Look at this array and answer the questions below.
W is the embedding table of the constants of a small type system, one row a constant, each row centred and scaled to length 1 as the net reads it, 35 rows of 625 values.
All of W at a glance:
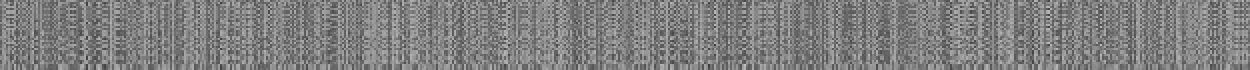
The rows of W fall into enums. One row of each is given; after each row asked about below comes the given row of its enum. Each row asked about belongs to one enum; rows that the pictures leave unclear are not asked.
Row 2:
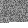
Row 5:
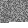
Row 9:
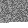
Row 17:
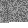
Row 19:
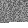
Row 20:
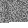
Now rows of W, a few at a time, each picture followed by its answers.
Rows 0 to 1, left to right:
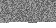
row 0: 9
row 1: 19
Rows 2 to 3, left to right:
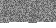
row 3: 5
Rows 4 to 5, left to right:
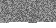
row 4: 9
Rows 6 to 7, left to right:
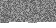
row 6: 5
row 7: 9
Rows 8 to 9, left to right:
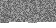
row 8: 5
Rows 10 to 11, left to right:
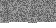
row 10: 17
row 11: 2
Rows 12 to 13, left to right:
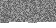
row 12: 5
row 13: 9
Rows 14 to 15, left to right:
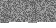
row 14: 5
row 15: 17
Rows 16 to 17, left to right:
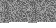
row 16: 20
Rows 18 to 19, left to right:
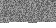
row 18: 2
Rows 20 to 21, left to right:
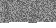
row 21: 5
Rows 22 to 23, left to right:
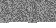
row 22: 9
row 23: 20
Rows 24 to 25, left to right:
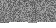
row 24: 19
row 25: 17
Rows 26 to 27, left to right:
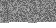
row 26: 17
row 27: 9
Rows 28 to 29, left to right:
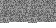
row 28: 2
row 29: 2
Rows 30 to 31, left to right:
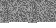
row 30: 17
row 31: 20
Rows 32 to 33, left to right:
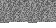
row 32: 19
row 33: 19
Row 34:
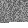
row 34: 19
